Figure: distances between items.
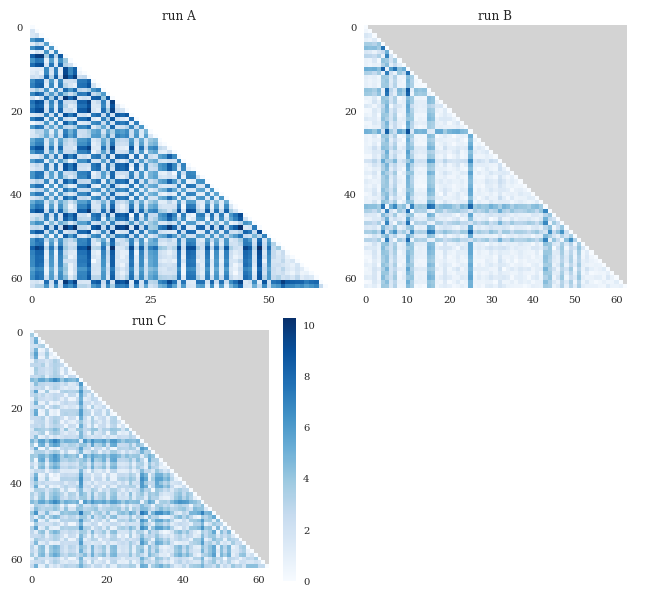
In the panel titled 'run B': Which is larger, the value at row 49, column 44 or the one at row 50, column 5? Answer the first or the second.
the first
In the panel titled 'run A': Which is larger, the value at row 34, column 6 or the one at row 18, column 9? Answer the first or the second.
the second
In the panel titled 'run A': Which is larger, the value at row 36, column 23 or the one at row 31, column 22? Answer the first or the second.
the second
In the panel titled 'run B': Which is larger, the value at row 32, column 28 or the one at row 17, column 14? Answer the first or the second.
the first
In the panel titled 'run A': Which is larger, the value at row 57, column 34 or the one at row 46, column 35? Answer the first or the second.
the first
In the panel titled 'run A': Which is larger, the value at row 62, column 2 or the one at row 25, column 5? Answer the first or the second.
the second
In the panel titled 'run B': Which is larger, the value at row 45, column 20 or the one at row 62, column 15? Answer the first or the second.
the second
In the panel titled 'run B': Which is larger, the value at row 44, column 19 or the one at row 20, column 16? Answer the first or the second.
the second
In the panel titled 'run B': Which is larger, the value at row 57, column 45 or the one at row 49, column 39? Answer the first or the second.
the second
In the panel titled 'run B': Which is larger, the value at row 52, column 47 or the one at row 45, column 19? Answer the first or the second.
the first
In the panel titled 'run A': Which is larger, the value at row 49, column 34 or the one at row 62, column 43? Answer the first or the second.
the first
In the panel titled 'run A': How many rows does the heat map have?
63
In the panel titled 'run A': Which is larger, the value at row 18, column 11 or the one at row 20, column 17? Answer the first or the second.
the second
